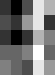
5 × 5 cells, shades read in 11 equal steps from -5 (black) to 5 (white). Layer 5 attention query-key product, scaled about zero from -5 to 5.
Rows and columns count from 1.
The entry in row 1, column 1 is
-3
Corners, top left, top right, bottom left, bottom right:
-3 2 0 1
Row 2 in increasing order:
-3 -3 -2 1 4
